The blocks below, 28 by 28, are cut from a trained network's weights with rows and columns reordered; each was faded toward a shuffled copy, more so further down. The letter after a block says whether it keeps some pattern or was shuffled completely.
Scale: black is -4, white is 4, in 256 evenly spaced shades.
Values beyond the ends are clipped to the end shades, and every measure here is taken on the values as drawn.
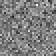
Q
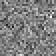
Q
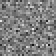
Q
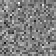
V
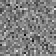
V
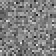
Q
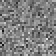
V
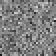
V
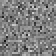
V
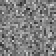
V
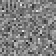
V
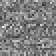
Q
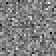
V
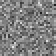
V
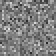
V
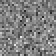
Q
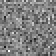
Q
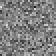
V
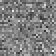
Q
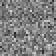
V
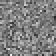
Q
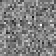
V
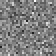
V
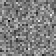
V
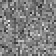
V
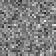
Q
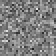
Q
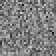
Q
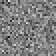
Q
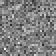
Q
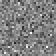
V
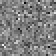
Q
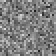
V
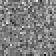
V
